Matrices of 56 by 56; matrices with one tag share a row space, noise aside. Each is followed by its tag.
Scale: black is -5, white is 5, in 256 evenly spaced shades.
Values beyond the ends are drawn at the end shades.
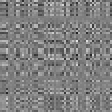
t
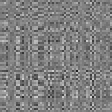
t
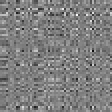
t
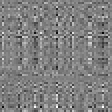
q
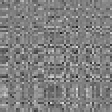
t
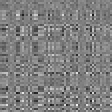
t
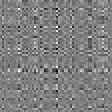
q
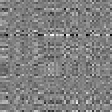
t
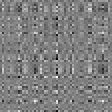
q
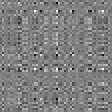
q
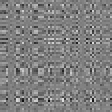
t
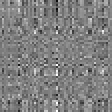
q
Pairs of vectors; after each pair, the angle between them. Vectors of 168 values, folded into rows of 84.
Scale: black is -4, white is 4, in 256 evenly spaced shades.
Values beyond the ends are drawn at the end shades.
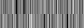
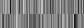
partly opposed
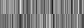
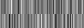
orthogonal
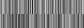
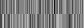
partly opposed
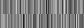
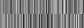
nearly parallel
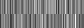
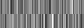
orthogonal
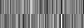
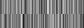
partly aligned
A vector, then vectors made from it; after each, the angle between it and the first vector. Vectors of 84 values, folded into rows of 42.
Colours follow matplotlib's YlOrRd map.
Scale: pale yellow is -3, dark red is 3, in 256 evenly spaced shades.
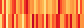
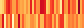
partly opposed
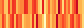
partly aligned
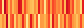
orthogonal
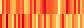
nearly opposite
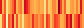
nearly parallel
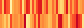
orthogonal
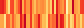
orthogonal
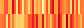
partly aligned
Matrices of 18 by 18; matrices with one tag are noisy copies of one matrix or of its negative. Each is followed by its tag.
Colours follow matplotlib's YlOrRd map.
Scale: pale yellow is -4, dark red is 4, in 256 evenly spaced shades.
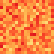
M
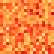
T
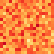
M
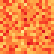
M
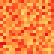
M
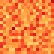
M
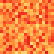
T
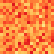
T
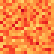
M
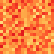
M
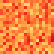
T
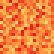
M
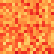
T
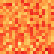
T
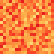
M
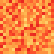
M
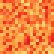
T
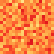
M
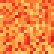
T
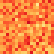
T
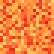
M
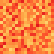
M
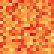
M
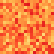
T
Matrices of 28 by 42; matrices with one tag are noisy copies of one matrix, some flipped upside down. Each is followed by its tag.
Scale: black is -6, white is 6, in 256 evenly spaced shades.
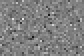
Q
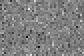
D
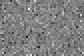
D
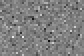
Q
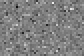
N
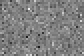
D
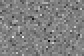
Q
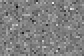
N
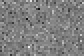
D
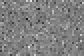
D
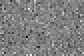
D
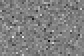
Q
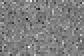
D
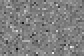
N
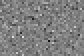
Q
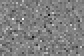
Q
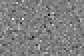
Q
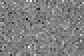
D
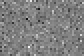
D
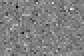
N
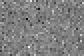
D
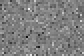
D
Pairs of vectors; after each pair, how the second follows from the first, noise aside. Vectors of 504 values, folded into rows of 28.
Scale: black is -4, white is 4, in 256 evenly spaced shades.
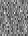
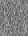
shrunk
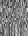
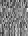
copied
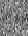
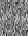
negated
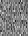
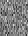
reversed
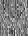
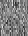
reversed
